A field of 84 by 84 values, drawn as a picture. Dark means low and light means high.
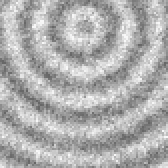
Concentric rings centre on the top middle. On average the colour sits 70% of the way up the scale. There is no seam. The texture is blotchy. No overall slope runs across the table. No row or column stands out.
